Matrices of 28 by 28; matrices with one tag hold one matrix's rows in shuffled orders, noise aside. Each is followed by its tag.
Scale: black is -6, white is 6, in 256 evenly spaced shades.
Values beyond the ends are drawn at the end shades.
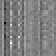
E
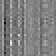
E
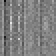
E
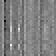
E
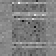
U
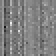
E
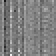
E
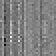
E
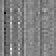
E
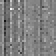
E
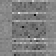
U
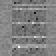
U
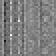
E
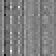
E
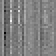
E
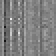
E
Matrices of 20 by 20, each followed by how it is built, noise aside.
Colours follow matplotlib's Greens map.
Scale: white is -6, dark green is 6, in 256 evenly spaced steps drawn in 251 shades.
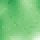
smooth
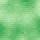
smooth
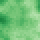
smooth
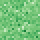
noise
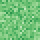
noise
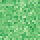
noise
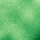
smooth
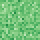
noise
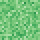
noise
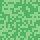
noise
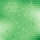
smooth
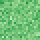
noise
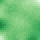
smooth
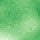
smooth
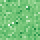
noise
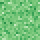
noise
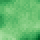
smooth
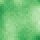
smooth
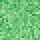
noise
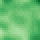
smooth
